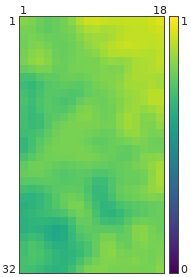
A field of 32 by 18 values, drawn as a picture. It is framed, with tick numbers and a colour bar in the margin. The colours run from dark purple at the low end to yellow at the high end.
The bottom left is the ninth with the lowest average. The ninth with the highest average is the top right. Overall the values sit about 80% of the way up the scale. The field climbs toward the top right. Neither half mirrors the other.
